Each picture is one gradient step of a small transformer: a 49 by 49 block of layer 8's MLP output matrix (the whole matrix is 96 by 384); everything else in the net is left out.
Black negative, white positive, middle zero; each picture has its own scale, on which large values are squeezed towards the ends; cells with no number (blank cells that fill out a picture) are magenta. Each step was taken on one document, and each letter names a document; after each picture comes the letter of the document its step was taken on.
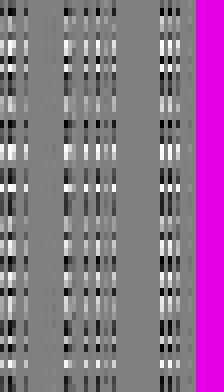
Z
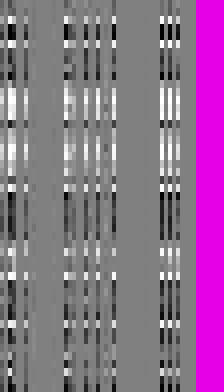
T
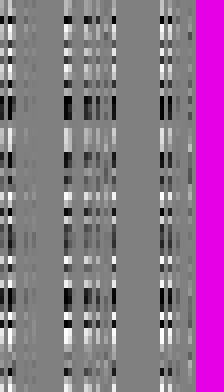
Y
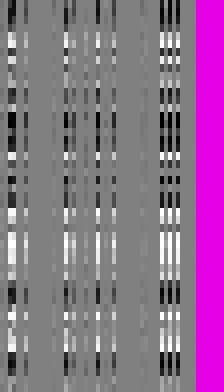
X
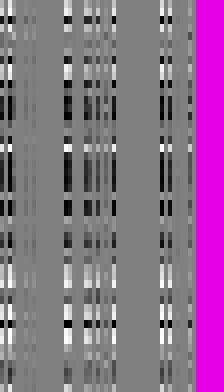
Y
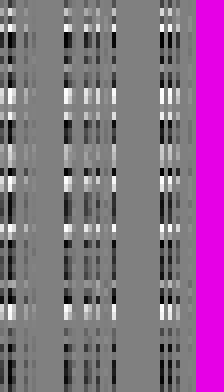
Y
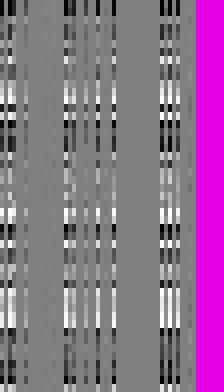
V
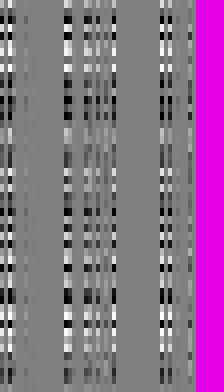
Y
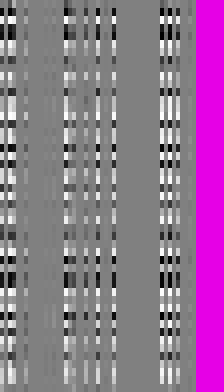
V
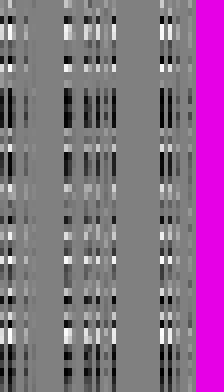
Y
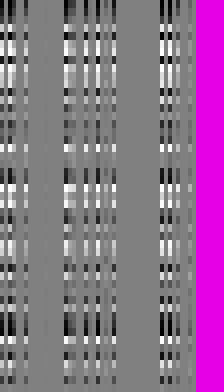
Z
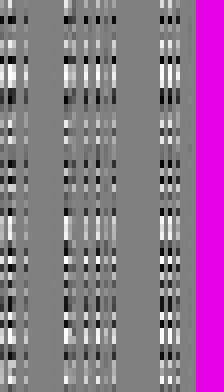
Z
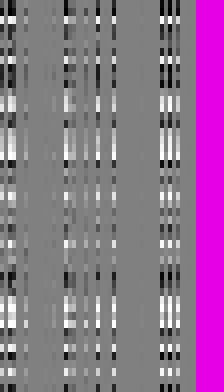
V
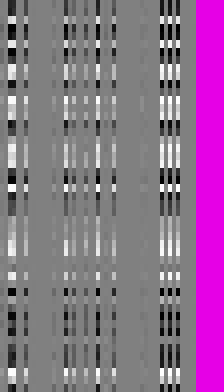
X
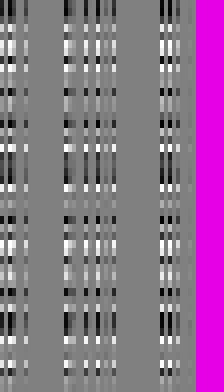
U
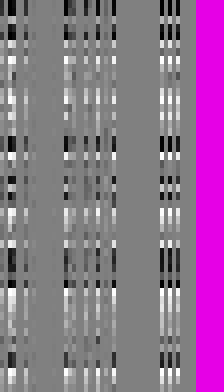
T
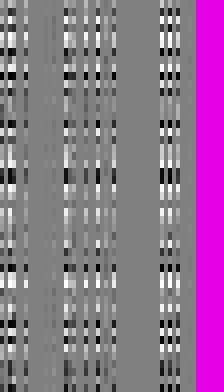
Z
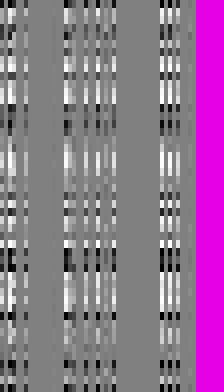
T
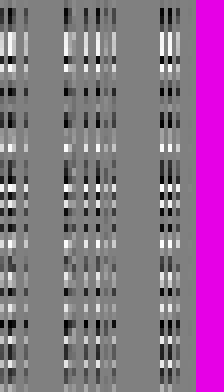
U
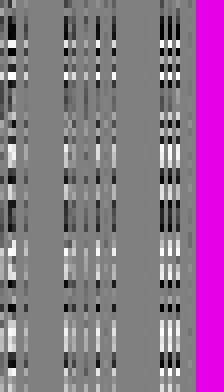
X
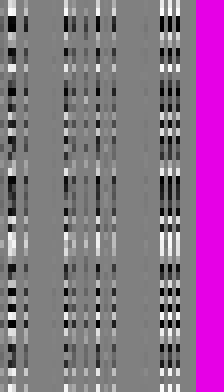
X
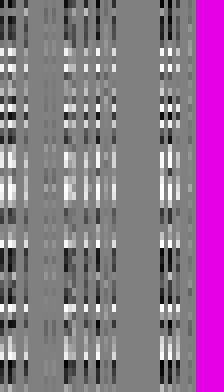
Z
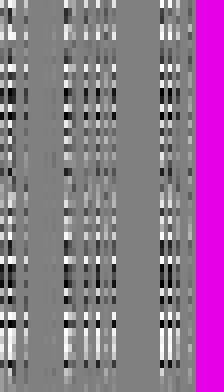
Z
